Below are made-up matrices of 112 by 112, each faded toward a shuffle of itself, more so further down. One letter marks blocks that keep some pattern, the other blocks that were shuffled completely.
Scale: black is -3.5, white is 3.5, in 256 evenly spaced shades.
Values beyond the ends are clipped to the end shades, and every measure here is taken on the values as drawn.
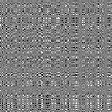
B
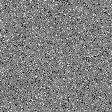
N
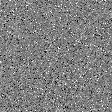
N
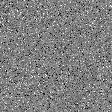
N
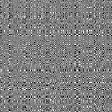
B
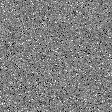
N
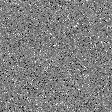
N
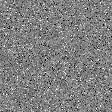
N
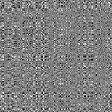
B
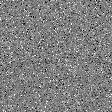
N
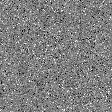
N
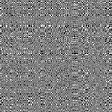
B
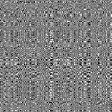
B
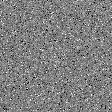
N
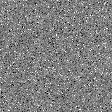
N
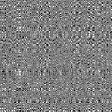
B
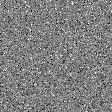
N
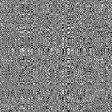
B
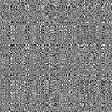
B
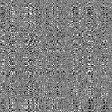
B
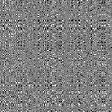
B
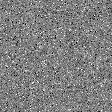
N
